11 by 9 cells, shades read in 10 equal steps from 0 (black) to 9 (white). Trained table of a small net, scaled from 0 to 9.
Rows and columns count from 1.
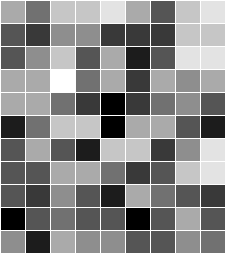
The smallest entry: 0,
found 4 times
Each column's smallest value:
0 1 3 1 0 0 2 3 1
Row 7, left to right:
3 6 3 1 7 7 2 5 8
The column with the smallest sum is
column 6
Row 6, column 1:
1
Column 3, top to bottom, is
7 5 7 9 4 7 3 6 5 4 6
